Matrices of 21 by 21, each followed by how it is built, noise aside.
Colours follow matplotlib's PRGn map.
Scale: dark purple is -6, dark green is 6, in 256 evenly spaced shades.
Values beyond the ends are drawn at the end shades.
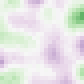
smooth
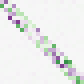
banded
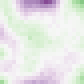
smooth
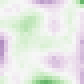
smooth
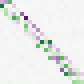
banded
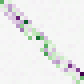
banded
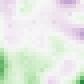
smooth
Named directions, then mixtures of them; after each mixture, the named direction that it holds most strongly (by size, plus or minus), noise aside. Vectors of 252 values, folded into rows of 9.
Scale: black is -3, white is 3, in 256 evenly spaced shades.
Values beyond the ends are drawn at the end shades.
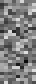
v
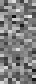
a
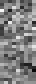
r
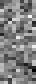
r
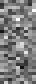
v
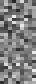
a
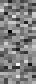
v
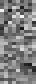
r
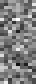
a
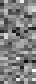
v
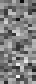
v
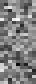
a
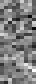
r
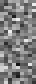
a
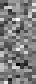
v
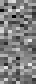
a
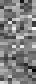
r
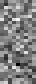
a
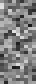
v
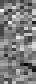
r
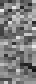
r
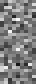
a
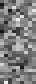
v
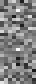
a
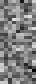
a
